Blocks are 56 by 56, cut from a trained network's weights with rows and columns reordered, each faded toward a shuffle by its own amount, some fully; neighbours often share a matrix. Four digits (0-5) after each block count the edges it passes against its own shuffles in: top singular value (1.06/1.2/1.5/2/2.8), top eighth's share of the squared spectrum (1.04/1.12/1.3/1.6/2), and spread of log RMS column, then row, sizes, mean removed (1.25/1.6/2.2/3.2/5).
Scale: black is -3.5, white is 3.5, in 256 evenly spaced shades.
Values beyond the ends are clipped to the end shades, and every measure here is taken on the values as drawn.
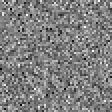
0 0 0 0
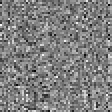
3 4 2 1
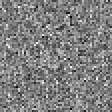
2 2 0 0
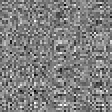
4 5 3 2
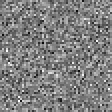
3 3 1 0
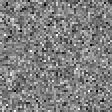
0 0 0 0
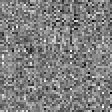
3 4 2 2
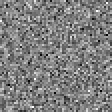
0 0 0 0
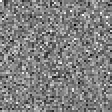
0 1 0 1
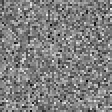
0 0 0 0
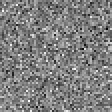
0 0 0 0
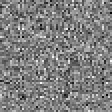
3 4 2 2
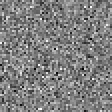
2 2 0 1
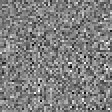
2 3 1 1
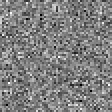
3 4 1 2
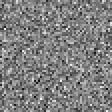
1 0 0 0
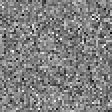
2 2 1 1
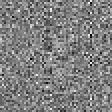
3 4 2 0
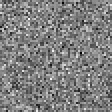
2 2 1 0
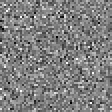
2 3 0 1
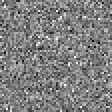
1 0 0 0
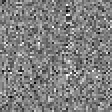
2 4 2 2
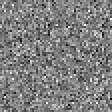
1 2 0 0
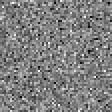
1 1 0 0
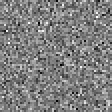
2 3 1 1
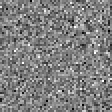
2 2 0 0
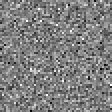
1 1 0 0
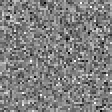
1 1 0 0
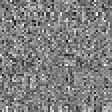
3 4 2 2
